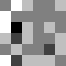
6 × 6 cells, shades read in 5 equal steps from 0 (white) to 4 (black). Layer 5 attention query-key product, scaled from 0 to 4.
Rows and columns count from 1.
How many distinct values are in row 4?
3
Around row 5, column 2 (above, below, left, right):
3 3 2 2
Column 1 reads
2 0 0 1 2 0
